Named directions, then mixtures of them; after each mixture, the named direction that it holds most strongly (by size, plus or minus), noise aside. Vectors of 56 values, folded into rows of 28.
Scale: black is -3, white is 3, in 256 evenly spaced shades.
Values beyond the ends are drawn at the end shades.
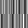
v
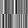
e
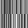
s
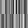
v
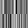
e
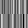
v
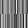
s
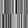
e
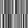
e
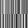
s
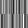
v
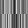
s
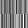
s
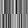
e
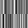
e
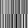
s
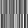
v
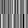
v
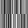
s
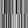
s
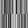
s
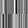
e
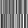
v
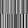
s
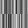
e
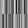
e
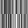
s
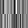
e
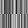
s
